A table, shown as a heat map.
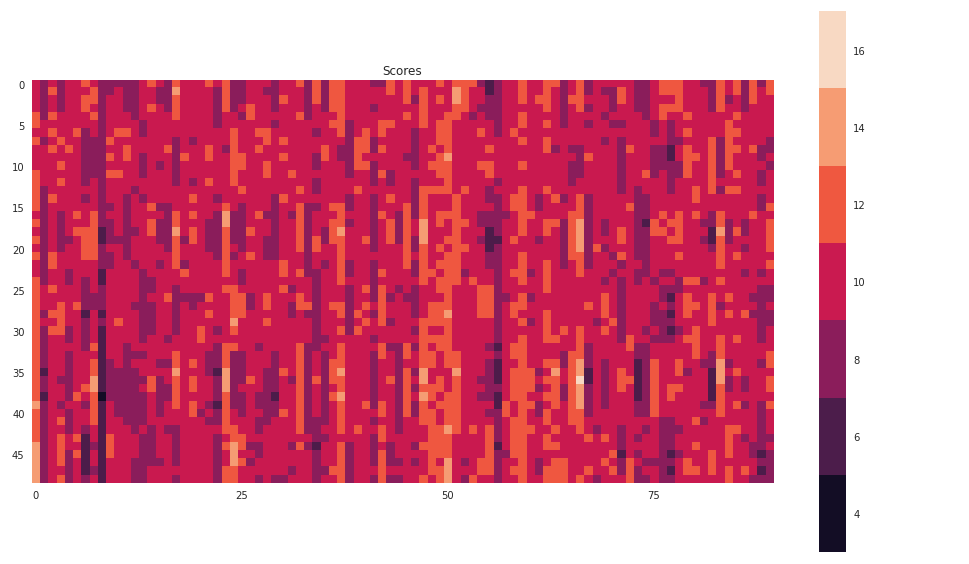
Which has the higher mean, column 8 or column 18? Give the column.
18
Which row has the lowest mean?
38
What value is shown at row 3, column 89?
10
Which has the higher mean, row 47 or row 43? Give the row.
47
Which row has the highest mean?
6
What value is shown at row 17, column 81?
8
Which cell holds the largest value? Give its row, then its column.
36, 66
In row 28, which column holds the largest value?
50
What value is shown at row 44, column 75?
10
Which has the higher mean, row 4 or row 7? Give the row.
4
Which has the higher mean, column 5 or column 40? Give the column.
40
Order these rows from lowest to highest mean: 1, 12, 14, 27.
12, 14, 1, 27
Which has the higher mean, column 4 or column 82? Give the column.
82
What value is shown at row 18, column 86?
8
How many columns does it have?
90
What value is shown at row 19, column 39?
10
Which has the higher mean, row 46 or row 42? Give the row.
42
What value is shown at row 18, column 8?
6
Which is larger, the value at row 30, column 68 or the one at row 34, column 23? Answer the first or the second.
the second
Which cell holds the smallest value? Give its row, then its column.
38, 8
